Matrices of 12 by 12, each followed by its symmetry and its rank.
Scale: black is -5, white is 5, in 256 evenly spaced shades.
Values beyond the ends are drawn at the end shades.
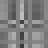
neither, rank one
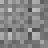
symmetric, rank two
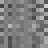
neither, rank two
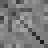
symmetric, full rank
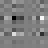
neither, rank one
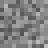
neither, full rank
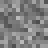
neither, full rank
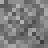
symmetric, full rank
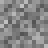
symmetric, full rank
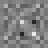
symmetric, rank two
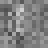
neither, rank two
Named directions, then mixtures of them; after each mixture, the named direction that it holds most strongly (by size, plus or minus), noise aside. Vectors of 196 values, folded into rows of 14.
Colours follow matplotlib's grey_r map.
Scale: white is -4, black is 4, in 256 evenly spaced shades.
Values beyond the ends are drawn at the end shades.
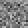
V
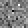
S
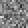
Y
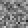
V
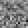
V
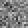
V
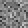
V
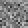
V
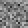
V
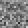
V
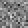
V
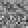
V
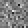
S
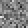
Y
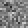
V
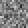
Y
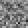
V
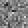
S
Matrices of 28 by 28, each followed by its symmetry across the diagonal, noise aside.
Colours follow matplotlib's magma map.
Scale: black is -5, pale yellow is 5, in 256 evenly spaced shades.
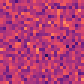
neither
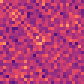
symmetric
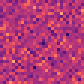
symmetric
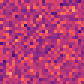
symmetric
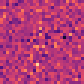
antisymmetric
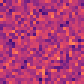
symmetric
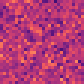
antisymmetric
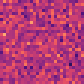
neither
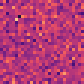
antisymmetric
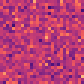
neither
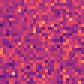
neither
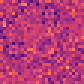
symmetric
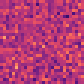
antisymmetric
